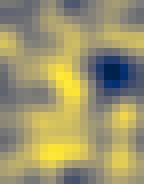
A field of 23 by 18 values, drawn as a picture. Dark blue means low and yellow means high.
The ninth with the lowest average is the middle right. The ninth with the highest average is the centre. There are no lone odd cells. The field is mottled with small blotches.
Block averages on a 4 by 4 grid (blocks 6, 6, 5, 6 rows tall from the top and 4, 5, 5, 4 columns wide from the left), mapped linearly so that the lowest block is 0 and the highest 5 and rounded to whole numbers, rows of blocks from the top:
2334
3520
3544
4544
